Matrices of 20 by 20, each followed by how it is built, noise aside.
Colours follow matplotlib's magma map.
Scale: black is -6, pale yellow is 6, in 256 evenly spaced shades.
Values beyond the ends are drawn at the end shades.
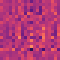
low rank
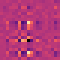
low rank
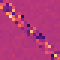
banded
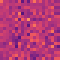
low rank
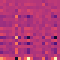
low rank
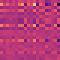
low rank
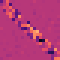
banded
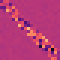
banded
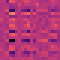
low rank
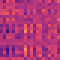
low rank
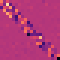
banded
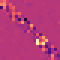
banded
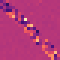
banded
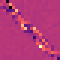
banded
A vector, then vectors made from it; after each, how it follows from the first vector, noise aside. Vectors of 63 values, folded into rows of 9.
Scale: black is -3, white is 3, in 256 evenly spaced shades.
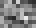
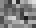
negated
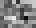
negated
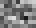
negated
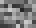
reversed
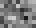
negated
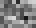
negated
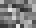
reversed
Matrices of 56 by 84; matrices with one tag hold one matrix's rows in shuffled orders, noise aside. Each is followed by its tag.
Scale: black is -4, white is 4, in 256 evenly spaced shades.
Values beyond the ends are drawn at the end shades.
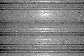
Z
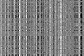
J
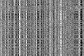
J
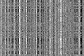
J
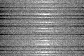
Z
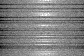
Z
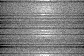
Z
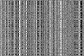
J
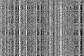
J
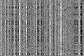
J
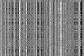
J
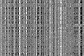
J
